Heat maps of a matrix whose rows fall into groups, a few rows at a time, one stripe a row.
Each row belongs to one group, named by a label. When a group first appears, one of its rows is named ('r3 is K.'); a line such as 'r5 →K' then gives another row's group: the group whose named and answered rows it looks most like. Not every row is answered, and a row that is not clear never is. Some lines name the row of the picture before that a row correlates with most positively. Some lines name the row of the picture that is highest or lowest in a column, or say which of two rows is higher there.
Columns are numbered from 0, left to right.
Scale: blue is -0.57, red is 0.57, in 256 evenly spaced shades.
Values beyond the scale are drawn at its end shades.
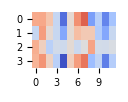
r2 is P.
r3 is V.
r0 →V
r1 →V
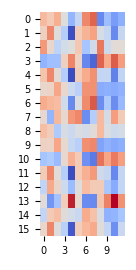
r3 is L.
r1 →V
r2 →P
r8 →P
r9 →V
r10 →L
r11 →V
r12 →V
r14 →V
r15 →V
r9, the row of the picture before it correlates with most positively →0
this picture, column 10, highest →13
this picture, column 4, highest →13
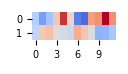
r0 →L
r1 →V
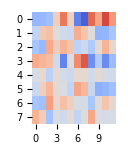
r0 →L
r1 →V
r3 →V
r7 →P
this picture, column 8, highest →0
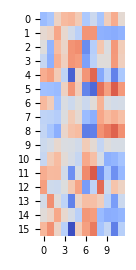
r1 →V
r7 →L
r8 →L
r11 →V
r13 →V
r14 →V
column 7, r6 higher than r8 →Yes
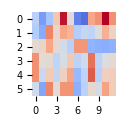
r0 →L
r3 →P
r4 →P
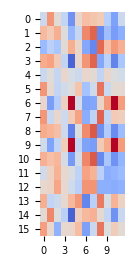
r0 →V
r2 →L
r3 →V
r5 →P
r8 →V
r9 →L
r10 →V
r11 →V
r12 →V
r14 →V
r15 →P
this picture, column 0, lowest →2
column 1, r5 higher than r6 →Yes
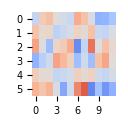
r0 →V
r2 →P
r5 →V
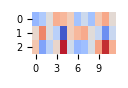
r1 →V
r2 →L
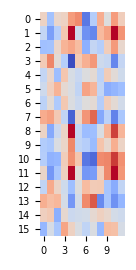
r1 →L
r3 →V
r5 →V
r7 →V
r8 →L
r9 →L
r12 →V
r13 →V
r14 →P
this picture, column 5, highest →0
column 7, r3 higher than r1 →Yes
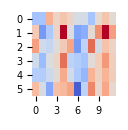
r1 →L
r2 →P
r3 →L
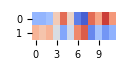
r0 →L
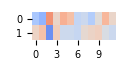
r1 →P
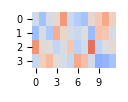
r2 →P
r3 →V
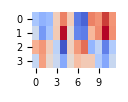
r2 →V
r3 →V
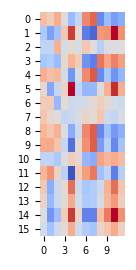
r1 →L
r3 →L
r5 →L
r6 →P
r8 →V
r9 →V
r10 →L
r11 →V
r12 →L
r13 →L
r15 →L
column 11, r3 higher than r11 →Yes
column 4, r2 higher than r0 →Yes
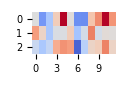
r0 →L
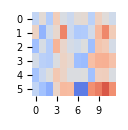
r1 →L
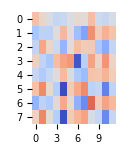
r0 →P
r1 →L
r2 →V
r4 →L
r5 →V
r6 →L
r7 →V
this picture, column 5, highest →3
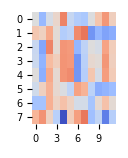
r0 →L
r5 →V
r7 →V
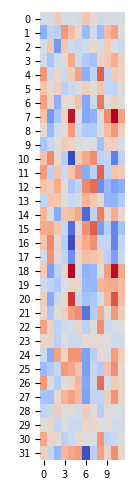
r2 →P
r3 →L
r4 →P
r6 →P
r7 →L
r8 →L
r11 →P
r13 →V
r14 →P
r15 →V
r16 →V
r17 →V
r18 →L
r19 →L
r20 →L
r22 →P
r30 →P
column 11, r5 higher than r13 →Yes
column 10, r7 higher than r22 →Yes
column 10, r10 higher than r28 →No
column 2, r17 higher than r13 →No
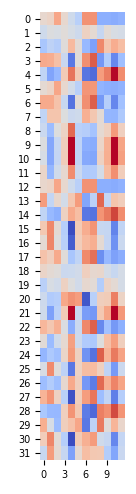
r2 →L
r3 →V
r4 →L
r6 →V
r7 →V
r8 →L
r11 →L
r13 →P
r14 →L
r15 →V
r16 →V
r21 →L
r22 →V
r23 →L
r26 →L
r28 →L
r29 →P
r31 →V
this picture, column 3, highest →20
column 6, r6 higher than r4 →Yes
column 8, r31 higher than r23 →Yes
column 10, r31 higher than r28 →No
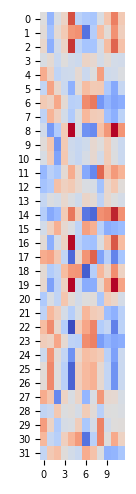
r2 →L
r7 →V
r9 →P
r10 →P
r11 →L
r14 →L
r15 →V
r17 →V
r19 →L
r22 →V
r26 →V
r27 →P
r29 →P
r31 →V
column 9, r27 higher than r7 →Yes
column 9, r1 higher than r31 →Yes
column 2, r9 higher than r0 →No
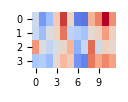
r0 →L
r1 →L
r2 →P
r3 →L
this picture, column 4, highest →0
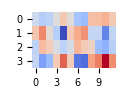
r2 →V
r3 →L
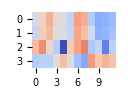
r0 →V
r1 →V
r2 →V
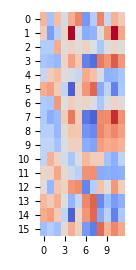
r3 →L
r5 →V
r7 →L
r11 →V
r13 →V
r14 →V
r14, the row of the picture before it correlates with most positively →2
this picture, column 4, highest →1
